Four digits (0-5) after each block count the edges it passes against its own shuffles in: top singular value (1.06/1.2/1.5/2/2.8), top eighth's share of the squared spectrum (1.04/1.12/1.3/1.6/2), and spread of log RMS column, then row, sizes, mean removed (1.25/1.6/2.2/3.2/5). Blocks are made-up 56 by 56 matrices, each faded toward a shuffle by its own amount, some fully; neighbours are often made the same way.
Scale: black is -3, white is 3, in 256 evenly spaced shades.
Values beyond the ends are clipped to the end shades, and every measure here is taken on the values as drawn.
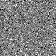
2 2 0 0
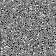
0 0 0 0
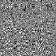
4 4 2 2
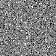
2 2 0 0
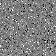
1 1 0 0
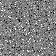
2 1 0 0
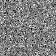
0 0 1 0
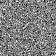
0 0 0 0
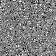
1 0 0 0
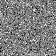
0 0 0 0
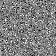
0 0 0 0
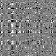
4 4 3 3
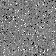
2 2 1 0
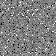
2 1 1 0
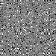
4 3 1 1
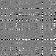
4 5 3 3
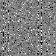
3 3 3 0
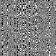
3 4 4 0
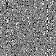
2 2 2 0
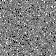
0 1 0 0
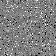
3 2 1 0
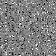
3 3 1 0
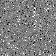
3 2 1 0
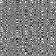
4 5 3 3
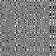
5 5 3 2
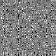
4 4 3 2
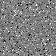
0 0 0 0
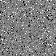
1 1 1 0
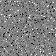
1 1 0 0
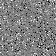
2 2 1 0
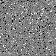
2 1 0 0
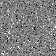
0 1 0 0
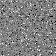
0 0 0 0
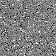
0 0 0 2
